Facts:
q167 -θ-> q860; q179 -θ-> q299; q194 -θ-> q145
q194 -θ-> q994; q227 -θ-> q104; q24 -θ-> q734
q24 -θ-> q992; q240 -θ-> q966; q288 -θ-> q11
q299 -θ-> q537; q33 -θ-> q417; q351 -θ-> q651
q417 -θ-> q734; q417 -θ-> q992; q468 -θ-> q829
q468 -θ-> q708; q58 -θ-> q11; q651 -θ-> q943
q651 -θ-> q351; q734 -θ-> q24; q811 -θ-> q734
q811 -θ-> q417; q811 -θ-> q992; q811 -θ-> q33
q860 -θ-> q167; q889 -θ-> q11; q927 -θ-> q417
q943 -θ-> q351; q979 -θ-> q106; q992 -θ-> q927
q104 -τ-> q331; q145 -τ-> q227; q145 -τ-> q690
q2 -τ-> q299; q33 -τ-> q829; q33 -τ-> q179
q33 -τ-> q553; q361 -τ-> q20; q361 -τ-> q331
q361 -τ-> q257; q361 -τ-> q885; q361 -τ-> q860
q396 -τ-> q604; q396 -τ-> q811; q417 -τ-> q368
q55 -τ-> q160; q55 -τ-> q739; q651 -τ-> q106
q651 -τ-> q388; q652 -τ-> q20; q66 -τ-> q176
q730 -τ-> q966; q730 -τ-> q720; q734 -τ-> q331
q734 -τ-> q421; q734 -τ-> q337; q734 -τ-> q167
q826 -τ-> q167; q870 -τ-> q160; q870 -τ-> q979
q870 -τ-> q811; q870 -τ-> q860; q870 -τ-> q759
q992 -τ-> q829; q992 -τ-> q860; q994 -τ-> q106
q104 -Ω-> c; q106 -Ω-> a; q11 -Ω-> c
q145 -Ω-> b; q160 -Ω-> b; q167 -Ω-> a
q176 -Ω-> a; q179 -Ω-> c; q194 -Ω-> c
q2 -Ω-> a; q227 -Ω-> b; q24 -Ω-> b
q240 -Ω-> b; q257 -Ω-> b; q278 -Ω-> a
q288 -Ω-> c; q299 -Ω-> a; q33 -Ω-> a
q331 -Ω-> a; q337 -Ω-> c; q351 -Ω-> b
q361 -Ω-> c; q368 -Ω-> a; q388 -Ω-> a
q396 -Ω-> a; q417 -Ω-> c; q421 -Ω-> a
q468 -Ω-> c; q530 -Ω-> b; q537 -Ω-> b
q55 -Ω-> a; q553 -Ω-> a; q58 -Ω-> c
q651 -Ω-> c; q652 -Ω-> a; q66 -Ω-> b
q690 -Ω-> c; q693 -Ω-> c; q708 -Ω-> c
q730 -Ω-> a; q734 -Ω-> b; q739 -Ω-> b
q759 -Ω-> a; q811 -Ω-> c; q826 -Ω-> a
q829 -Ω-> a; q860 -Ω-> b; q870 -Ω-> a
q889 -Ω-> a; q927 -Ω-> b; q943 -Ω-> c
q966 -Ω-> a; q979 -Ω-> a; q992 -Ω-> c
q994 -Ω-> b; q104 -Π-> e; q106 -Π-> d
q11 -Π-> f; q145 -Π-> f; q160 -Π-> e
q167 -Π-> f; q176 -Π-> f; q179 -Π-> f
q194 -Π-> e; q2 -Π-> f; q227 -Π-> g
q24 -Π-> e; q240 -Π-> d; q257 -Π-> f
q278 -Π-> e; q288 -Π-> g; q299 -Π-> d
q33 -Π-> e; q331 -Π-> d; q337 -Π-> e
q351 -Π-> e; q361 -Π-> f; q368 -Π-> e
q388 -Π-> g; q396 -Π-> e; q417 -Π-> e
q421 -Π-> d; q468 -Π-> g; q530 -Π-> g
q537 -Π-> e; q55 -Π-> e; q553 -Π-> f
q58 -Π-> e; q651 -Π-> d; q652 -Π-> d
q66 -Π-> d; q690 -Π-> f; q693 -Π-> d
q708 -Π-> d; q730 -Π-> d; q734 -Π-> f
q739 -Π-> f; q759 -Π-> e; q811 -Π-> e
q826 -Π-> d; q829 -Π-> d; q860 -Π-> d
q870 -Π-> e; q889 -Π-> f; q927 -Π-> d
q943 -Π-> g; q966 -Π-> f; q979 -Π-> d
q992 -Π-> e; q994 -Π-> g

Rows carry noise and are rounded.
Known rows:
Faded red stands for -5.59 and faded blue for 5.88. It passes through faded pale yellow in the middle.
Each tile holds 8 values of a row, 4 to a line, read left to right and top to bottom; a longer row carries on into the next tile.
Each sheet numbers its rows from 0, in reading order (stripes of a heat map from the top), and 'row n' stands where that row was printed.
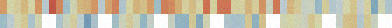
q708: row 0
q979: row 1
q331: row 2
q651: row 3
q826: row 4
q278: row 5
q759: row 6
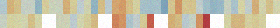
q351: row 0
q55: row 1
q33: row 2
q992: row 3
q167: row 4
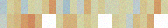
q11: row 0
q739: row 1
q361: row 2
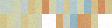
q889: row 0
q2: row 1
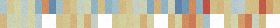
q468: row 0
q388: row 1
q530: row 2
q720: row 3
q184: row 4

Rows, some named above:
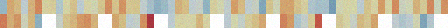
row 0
q690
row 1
q11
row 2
q992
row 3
q537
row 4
q104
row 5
q33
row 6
q361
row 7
q240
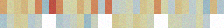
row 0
q106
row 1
q693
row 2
q889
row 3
q58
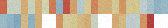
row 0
q66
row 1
q145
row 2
q992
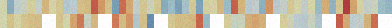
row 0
q176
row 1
q184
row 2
q227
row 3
q966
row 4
q994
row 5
q194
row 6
q417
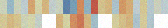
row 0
q179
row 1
q720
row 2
q368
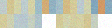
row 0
q194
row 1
q288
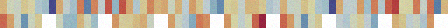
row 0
q811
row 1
q730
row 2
q145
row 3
q24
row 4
q734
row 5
q811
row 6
q299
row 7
q927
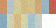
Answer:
q829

